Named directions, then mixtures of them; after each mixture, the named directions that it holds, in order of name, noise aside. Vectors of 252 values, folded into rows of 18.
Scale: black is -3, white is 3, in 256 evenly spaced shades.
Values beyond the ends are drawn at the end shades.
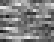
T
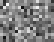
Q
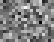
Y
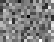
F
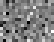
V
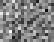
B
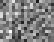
B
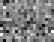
Q, T, V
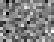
V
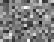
B, V, Y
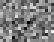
B, V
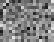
B, F, Q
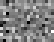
T, V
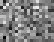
Q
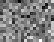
F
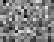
Q, Y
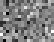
V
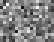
Q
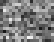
F, Q, T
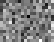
F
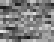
T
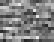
T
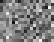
B, F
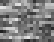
T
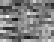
T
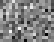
B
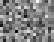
Q, V, Y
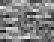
T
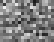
B, T, Y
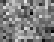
Q, T, V
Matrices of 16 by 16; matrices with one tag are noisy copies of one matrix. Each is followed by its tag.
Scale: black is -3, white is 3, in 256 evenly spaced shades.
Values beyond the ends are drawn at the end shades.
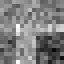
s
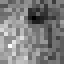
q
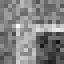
s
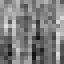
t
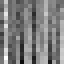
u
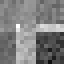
s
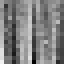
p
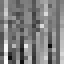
u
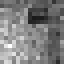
q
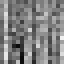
u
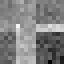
s
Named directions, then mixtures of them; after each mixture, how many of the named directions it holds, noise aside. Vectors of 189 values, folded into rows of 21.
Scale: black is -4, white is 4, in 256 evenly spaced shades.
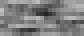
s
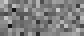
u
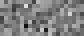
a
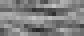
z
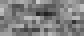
two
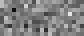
two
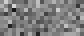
one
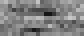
three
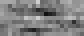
three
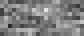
two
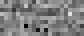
two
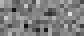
three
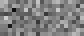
one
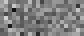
one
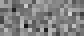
one
